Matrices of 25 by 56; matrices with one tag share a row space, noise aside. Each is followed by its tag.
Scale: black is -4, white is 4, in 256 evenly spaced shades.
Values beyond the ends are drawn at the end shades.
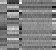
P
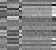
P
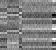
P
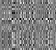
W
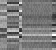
P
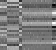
P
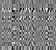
W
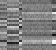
P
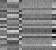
P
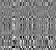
W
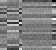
P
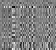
W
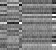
P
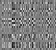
W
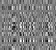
W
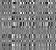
W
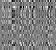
W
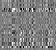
W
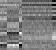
P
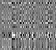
W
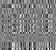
W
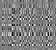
W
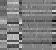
P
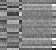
P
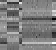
P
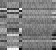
P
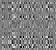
W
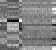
P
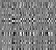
W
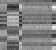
P
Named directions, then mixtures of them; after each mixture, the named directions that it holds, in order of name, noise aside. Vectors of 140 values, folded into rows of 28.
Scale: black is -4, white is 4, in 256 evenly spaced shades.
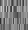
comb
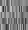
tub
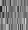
comb, tub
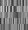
comb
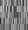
comb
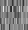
comb, tub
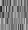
comb, tub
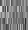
comb, tub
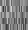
tub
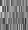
comb, tub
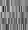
tub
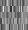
comb, tub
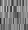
comb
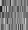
comb, tub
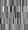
comb, tub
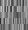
comb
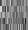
comb, tub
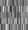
comb, tub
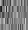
comb, tub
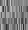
tub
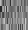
comb, tub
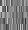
comb, tub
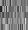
comb, tub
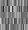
comb, tub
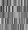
comb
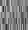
tub
